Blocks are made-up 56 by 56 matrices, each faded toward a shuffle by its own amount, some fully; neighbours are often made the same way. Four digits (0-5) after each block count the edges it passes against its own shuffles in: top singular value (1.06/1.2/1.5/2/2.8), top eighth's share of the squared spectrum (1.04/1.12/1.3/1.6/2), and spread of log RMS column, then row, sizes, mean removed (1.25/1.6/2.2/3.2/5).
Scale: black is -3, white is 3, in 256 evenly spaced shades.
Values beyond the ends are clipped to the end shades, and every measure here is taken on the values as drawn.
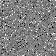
0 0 0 0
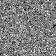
1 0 0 0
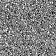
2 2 0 0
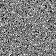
0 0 0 0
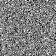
2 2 0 0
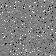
0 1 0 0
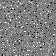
0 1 0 0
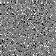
3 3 1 1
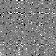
4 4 2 2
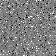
3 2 1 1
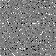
3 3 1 1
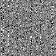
1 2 3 0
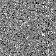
1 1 2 0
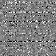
4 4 1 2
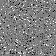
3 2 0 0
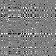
5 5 2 3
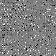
3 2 1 1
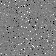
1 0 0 0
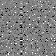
3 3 1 1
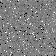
0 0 0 0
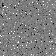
1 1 0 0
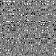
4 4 2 3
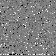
3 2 0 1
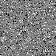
2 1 0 0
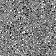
3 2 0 0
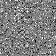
3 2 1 0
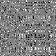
4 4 2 2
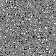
1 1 0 0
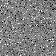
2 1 0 0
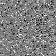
3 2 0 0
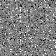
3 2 1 0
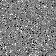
0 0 0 0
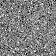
0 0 0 0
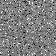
1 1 0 0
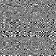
4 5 2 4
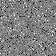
1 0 0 0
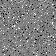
0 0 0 0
